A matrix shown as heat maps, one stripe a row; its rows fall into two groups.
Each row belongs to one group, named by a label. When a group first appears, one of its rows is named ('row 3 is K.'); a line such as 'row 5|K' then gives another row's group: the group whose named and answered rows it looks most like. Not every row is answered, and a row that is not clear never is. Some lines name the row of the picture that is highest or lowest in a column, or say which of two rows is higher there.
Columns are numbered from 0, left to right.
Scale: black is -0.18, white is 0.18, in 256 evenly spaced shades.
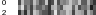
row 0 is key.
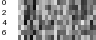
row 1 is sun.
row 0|sun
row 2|sun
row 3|sun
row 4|key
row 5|key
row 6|sun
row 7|key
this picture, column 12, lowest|2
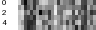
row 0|sun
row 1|sun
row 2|key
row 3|sun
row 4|sun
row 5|sun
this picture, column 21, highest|2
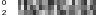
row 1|key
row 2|sun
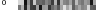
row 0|key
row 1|key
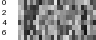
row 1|sun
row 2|sun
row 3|sun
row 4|key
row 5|sun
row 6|sun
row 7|key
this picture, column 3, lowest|6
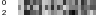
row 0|sun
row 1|key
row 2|sun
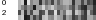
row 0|key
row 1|sun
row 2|key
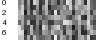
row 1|key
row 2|key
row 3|sun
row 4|key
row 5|sun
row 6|sun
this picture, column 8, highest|5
